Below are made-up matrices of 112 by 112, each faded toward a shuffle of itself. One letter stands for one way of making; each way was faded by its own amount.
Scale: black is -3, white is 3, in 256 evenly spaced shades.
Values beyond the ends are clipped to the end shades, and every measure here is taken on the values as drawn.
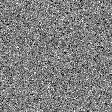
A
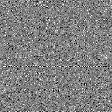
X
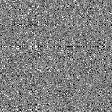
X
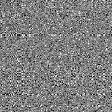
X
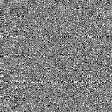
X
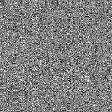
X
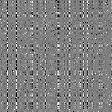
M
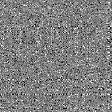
X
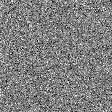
A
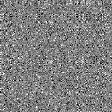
X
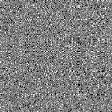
X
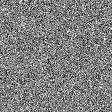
A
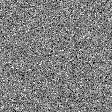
A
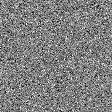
A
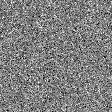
A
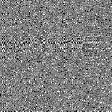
X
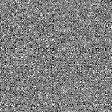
X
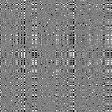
M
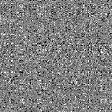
X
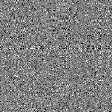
X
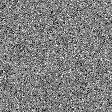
A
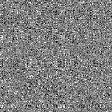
X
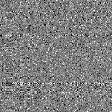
X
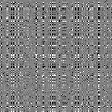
M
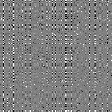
M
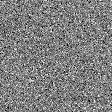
A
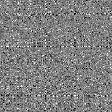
X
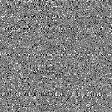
X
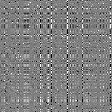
M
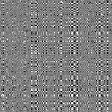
M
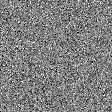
A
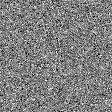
A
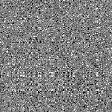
X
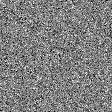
A
